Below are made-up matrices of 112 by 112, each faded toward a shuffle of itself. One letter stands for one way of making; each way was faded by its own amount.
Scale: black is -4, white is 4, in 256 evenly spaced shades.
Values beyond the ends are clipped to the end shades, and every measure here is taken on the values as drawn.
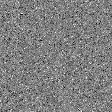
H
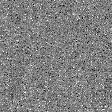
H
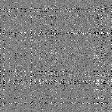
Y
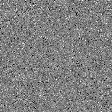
H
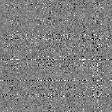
Y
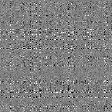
Y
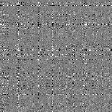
Y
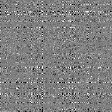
Y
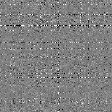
Y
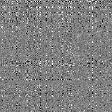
Y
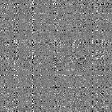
Y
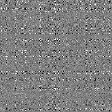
Y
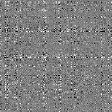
Y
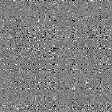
Y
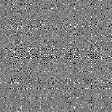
Y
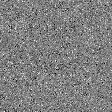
H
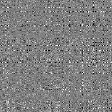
Y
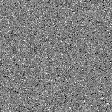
H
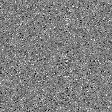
H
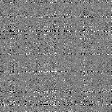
Y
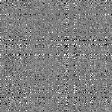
Y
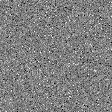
H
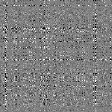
Y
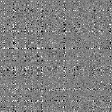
Y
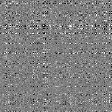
Y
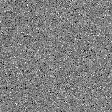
H
